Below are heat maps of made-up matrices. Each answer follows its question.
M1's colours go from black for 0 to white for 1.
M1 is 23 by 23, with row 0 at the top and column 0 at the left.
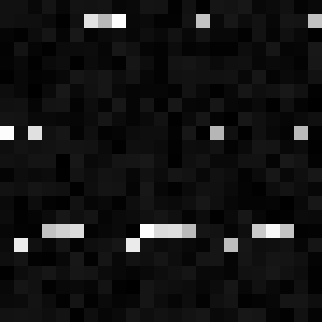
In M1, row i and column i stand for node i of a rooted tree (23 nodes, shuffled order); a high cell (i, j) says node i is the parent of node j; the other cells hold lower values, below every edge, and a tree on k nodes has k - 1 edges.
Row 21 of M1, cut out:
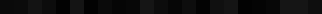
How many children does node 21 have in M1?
0
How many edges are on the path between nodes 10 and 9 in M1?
3
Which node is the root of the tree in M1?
17
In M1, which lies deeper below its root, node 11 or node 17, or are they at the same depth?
node 11
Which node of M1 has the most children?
16
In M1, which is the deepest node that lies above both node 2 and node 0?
9
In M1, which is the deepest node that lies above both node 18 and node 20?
16
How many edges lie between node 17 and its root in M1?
0
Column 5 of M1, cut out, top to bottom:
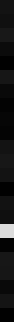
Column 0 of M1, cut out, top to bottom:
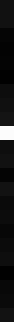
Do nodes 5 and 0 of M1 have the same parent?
no
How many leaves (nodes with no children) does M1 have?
19
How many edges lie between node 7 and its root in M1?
2
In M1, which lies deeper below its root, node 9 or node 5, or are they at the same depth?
node 5
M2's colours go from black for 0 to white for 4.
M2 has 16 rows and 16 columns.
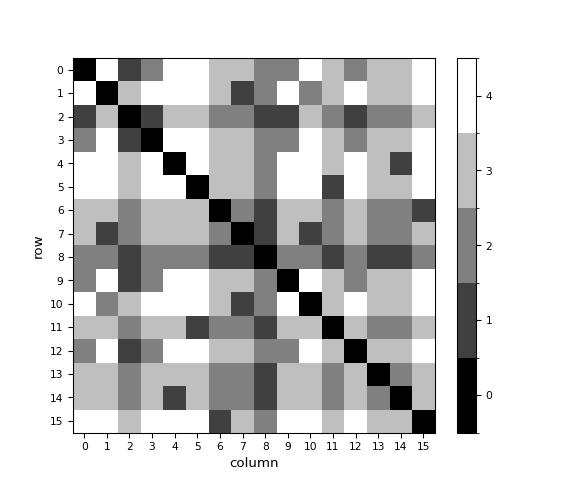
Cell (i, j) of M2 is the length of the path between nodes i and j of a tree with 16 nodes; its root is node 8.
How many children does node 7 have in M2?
2
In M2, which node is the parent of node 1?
7
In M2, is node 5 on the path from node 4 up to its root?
no
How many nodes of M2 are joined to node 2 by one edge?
5
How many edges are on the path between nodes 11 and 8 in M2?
1
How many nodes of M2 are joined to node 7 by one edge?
3
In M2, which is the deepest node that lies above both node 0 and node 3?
2
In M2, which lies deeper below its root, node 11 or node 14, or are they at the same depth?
the same depth
